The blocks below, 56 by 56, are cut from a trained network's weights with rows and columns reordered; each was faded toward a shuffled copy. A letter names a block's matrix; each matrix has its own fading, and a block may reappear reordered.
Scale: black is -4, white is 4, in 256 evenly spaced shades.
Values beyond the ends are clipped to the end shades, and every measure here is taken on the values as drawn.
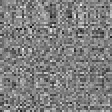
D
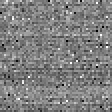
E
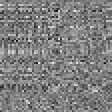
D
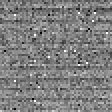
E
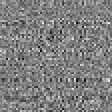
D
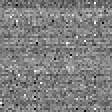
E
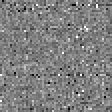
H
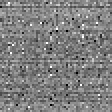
E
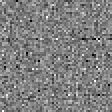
H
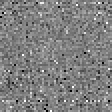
H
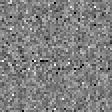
H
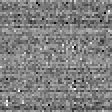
E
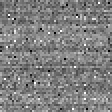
E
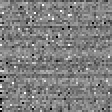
E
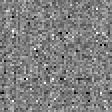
H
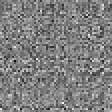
D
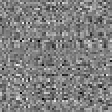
D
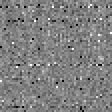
H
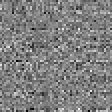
D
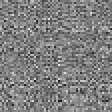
D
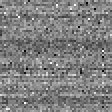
E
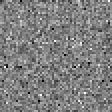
H
